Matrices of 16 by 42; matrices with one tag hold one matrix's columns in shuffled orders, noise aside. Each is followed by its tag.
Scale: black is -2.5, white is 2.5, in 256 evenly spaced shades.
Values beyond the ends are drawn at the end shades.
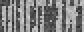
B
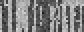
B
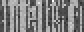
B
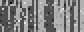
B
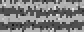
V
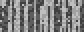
B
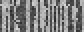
B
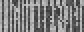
B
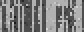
B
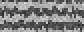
V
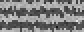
V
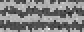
V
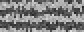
V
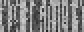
B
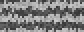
V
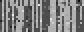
B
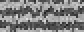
V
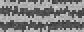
V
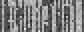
B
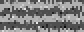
V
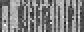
B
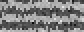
V
